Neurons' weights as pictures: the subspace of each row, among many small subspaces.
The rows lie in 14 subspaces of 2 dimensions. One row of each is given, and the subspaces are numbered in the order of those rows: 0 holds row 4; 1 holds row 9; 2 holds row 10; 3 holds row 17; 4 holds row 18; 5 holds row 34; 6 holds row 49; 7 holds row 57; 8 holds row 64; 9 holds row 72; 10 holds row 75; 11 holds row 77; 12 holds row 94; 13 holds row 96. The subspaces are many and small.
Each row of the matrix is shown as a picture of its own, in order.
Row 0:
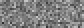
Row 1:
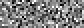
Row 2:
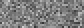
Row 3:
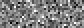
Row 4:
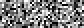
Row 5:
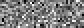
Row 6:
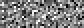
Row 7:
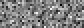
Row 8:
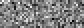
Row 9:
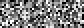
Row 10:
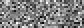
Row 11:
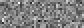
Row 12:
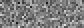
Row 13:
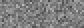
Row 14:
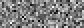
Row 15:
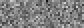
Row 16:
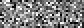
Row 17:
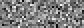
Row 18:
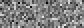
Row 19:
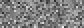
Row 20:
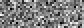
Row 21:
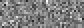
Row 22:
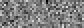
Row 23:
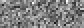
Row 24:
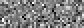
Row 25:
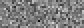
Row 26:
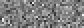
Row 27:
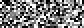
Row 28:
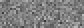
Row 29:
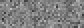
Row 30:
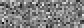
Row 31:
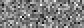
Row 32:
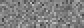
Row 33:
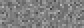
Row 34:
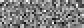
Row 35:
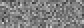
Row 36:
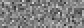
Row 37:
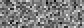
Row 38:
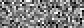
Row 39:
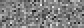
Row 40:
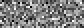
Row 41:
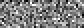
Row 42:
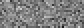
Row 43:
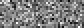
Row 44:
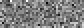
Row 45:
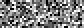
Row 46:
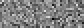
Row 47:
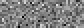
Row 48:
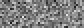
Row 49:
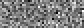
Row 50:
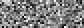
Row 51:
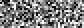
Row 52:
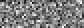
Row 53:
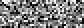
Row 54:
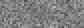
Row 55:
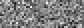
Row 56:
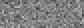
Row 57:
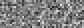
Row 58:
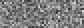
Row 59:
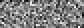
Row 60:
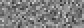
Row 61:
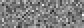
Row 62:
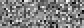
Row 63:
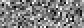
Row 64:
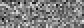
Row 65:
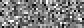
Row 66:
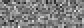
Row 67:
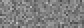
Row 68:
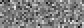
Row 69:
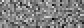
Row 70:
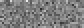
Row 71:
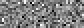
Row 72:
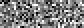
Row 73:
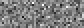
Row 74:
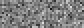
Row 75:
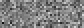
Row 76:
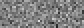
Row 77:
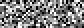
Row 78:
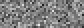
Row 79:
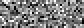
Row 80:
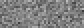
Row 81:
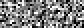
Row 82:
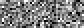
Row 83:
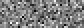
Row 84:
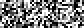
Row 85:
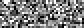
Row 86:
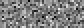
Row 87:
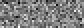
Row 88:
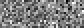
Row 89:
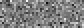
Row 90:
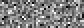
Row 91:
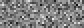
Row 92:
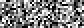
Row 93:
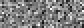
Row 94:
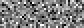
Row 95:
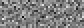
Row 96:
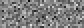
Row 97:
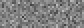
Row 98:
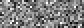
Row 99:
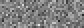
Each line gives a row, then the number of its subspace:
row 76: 3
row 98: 4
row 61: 11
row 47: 12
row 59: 9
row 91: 0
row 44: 5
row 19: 2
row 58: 6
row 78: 11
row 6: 13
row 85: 8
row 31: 0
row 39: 13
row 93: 7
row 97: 11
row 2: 2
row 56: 1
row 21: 1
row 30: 8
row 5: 12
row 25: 3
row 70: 5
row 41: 9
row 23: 6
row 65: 1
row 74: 7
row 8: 9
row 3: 12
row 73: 13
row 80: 6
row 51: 9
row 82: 12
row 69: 5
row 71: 12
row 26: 0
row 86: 13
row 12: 4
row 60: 3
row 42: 5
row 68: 9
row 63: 6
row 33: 7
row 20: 4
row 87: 1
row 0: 10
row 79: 8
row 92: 0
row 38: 6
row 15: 1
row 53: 8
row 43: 9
